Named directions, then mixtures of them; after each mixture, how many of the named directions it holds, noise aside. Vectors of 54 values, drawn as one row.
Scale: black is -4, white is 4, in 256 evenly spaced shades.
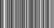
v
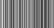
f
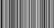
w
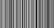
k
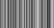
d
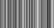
one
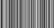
one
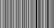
two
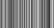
three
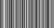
two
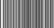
two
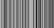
three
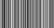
three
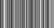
one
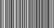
three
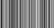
one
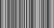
two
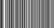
three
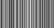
two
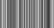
two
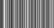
two
